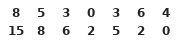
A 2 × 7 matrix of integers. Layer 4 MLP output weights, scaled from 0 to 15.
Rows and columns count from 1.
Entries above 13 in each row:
0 1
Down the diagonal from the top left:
8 8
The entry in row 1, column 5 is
3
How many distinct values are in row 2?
6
